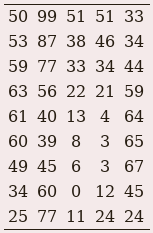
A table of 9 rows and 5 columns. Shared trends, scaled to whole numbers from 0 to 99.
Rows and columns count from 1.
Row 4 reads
63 56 22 21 59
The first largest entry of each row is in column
2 2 2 1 5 5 5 2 2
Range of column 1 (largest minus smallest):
38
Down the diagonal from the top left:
50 87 33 21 64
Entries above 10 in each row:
5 5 5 5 4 3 3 4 5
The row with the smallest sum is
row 8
